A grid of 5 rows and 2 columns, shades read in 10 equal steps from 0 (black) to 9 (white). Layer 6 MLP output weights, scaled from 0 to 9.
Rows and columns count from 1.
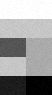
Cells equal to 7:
3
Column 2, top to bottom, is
9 7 6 6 0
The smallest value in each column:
1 0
